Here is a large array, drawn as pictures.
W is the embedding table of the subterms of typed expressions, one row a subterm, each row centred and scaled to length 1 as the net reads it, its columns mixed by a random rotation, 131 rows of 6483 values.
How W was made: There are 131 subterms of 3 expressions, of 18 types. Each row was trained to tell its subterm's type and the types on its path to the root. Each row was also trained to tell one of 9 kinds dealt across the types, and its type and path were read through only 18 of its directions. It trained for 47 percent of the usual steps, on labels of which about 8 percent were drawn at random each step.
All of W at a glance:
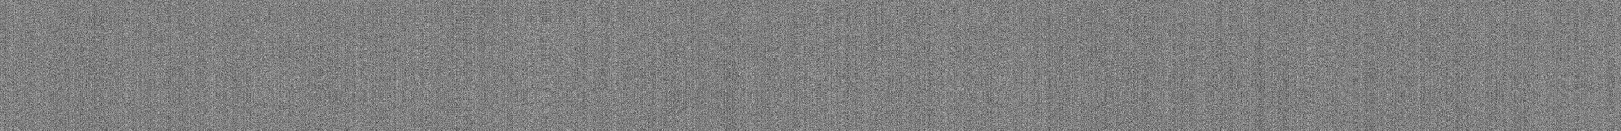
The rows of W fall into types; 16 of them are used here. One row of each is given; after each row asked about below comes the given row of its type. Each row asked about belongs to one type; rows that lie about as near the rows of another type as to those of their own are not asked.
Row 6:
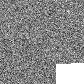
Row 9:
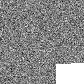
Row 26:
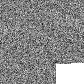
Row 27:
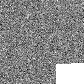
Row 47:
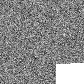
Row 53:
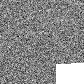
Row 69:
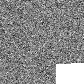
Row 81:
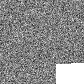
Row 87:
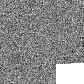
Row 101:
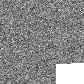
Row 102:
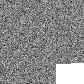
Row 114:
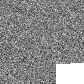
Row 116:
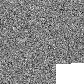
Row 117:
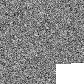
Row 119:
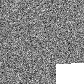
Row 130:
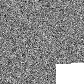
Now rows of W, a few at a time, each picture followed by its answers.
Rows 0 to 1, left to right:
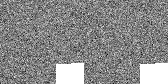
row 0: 53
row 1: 26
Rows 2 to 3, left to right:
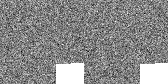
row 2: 116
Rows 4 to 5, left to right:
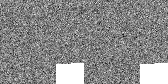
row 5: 102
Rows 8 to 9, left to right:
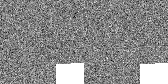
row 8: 81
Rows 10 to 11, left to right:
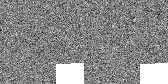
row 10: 81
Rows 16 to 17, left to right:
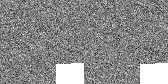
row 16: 116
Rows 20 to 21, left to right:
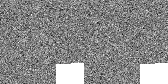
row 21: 9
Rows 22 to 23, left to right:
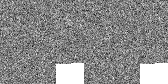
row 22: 117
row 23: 102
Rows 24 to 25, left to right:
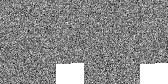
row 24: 119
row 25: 119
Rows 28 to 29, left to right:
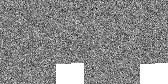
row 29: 47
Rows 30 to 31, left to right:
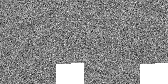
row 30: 6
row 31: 26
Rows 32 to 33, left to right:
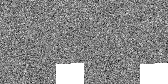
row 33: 119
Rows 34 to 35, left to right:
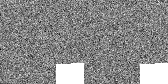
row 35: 114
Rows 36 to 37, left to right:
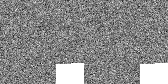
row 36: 117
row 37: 114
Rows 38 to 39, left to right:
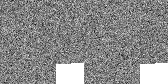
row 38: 102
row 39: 26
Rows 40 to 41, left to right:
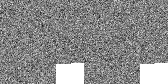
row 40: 116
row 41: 81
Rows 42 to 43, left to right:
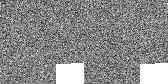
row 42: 9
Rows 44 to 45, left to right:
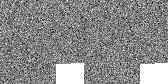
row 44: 27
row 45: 101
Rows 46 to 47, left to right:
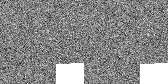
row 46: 47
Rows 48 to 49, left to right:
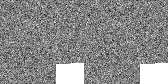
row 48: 69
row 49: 130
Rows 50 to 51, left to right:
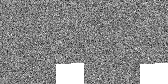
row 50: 117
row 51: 114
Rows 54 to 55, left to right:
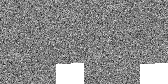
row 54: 116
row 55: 9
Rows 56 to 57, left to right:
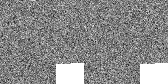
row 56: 114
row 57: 114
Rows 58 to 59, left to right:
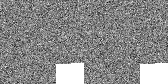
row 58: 130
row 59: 26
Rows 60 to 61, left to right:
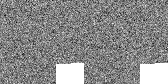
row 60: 130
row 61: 119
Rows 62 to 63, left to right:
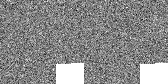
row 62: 69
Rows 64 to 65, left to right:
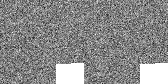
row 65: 117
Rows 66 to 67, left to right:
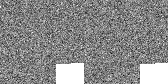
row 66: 9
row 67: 27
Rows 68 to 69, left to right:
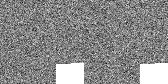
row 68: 53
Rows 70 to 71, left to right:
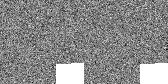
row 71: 116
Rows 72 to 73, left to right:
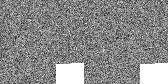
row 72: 47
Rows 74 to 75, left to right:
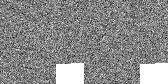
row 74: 69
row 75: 47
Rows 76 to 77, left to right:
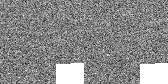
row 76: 87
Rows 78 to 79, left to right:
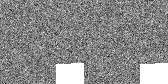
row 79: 117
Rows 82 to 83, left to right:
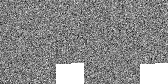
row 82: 53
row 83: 101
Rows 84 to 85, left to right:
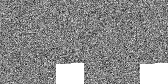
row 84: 87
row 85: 81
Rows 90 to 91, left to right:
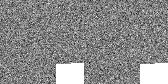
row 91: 101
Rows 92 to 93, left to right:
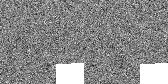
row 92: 27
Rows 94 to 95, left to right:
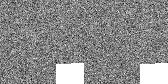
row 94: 53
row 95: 119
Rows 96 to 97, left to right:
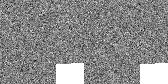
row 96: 119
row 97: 116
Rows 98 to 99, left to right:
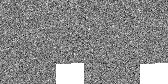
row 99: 69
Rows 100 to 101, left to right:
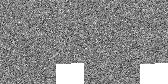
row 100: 6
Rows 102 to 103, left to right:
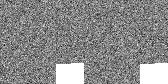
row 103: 116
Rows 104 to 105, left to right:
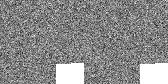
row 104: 69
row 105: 9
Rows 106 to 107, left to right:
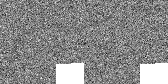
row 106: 130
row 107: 26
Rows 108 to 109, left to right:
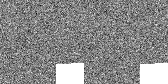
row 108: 119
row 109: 47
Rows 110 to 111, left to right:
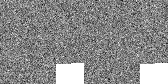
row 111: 6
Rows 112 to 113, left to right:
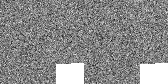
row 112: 6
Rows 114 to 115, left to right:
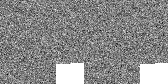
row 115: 81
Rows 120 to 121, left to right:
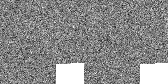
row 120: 69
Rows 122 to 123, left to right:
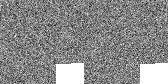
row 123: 87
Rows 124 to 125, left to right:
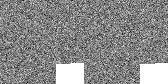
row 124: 47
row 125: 117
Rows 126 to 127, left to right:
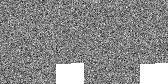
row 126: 53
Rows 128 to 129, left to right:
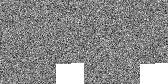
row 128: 26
